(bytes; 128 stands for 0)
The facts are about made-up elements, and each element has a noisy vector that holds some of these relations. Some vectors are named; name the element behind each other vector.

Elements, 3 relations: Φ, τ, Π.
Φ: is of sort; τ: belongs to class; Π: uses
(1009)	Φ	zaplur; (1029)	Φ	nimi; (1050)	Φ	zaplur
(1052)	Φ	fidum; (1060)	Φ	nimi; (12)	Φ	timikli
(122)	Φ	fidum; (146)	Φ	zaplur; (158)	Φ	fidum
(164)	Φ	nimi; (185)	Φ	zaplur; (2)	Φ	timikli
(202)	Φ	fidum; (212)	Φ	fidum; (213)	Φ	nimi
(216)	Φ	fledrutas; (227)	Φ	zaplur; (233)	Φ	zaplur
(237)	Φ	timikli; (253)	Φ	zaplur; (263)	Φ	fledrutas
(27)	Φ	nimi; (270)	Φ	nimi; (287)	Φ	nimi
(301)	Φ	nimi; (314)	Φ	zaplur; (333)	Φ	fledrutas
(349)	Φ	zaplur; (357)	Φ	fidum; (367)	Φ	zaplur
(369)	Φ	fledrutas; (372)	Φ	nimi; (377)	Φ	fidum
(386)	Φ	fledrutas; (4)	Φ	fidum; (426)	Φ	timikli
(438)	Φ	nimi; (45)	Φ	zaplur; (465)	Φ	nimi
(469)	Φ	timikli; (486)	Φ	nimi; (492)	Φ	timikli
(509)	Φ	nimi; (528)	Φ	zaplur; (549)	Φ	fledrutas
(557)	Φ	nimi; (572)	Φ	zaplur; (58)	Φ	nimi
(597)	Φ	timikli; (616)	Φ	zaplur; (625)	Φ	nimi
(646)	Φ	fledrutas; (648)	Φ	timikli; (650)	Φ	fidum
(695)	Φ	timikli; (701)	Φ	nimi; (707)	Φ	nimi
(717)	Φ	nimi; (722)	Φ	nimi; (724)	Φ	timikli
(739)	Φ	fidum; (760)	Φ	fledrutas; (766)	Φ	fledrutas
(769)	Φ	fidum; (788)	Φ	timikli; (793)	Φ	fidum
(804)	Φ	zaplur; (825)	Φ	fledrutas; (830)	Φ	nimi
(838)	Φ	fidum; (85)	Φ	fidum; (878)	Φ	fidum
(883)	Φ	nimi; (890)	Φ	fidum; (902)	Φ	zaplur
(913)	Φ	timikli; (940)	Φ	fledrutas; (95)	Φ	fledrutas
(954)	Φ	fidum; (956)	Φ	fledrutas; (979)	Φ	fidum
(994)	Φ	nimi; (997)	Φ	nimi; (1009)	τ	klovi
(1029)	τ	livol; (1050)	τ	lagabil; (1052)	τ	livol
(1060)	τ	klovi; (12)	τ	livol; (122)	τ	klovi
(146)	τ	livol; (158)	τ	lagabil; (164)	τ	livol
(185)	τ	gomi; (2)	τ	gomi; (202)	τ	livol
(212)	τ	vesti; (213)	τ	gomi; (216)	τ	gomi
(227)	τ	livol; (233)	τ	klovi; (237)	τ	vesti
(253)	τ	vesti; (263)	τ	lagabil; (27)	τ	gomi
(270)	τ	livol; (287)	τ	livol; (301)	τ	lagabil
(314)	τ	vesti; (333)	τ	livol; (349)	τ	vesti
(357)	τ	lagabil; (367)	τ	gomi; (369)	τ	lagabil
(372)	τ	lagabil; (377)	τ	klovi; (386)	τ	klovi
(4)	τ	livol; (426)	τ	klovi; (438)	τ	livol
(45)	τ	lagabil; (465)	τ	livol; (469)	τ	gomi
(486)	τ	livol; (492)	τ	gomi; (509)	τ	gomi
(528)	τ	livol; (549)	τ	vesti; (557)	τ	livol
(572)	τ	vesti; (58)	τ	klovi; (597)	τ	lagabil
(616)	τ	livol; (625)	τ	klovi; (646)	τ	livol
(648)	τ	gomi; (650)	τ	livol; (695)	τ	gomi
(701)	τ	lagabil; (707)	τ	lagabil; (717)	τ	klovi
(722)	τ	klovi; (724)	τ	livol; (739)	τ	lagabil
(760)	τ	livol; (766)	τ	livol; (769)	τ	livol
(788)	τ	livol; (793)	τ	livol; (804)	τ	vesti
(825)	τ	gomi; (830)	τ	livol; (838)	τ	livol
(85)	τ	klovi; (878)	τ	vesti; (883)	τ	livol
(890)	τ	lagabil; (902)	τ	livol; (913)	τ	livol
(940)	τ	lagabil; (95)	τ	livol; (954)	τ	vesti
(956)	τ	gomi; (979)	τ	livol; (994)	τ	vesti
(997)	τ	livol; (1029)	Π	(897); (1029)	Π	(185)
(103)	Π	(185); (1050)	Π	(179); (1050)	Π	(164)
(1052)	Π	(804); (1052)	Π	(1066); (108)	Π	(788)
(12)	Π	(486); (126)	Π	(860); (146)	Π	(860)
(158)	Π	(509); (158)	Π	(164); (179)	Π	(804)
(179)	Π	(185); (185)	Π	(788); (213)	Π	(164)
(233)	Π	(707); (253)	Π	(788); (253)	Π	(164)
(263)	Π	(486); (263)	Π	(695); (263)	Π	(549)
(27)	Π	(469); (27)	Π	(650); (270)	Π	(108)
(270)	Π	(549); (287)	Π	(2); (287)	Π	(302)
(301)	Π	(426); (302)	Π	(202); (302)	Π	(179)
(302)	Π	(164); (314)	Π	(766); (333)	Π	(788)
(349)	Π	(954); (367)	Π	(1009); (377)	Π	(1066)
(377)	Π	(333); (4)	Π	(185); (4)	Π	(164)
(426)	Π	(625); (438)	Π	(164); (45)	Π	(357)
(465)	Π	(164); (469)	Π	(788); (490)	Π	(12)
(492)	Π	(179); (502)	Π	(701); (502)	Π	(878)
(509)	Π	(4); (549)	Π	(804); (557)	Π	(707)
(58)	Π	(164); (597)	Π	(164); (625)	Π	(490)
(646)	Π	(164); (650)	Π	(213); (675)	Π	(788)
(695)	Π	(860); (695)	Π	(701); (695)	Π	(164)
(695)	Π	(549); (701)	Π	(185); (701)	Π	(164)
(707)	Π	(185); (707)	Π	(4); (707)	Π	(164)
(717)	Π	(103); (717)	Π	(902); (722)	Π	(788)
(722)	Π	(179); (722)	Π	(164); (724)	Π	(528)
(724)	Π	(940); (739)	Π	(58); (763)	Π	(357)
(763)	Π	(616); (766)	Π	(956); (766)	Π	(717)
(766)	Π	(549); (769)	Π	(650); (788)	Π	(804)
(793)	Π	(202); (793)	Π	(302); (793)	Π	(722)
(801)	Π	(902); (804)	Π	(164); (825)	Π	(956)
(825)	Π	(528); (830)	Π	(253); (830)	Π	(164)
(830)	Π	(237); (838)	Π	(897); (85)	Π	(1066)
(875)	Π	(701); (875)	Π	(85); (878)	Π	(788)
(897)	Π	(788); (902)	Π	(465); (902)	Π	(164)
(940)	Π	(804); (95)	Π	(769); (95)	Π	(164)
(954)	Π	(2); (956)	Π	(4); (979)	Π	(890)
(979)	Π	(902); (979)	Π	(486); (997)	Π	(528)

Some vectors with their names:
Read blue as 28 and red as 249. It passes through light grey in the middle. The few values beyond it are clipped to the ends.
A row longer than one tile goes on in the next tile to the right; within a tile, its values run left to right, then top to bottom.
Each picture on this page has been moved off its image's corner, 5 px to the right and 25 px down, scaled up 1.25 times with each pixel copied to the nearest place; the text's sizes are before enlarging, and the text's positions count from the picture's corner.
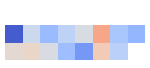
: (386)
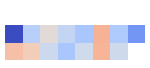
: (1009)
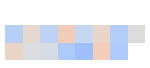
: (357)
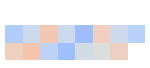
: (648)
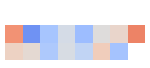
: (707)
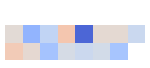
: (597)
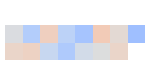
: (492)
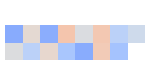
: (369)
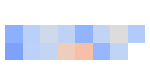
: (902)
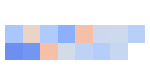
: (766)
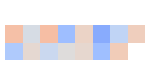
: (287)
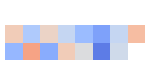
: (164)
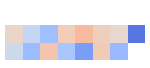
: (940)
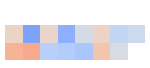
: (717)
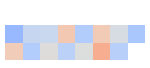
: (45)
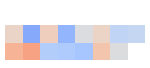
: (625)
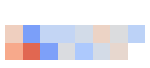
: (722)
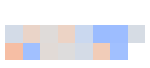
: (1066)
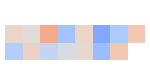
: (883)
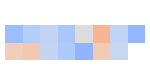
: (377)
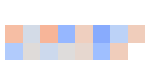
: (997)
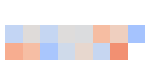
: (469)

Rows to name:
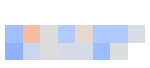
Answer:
(202)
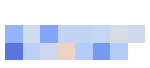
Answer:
(646)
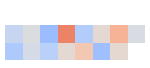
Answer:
(253)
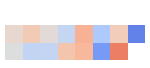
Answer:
(788)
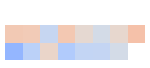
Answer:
(954)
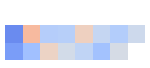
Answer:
(760)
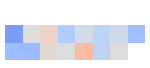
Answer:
(146)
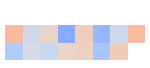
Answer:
(1029)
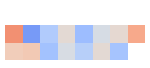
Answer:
(701)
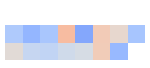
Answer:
(1050)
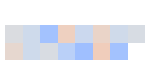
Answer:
(739)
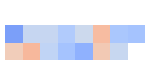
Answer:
(122)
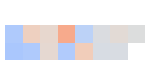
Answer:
(572)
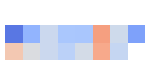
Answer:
(233)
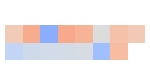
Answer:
(878)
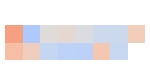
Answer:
(301)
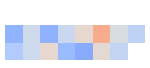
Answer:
(825)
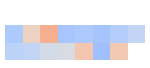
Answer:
(913)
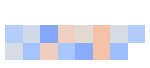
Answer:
(263)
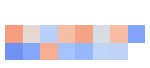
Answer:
(549)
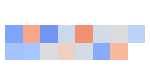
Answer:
(333)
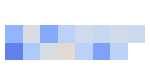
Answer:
(95)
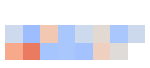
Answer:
(1060)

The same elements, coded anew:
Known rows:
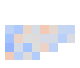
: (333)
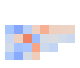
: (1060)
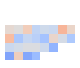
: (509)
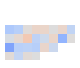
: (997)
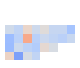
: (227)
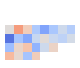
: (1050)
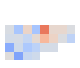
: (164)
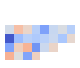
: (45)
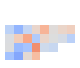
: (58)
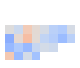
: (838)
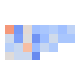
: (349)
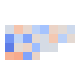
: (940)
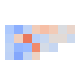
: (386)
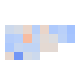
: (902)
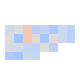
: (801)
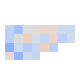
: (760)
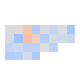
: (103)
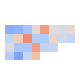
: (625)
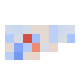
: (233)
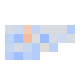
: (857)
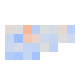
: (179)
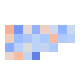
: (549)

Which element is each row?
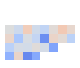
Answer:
(216)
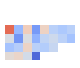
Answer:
(804)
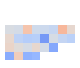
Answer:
(27)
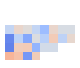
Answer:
(369)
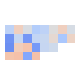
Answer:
(372)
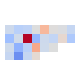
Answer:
(1009)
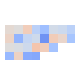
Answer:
(695)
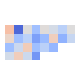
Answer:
(994)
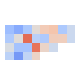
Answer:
(426)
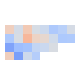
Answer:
(4)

